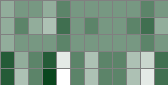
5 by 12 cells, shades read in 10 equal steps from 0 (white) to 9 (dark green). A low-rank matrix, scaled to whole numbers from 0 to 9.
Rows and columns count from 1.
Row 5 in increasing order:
0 1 3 3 3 6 6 6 6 7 8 9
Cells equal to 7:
4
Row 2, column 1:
4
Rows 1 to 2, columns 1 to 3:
4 5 5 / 4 6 4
